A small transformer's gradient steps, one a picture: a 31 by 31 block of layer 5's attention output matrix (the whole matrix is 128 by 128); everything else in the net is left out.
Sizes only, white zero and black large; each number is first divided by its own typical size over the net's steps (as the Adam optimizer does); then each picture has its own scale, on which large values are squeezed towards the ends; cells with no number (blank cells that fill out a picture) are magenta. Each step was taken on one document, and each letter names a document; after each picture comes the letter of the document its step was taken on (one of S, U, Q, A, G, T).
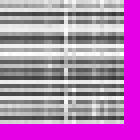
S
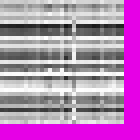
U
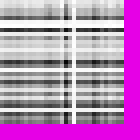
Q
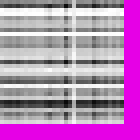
Q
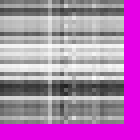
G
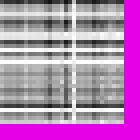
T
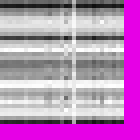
T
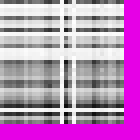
Q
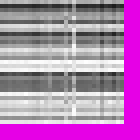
G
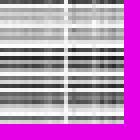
S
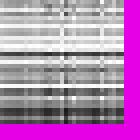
U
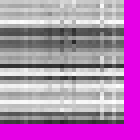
U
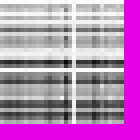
Q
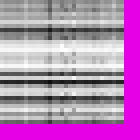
U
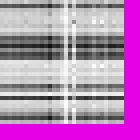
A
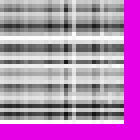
Q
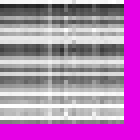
G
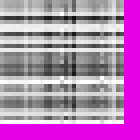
U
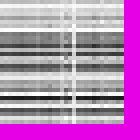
A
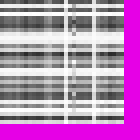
S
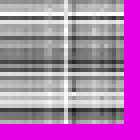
S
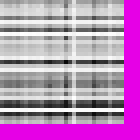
Q
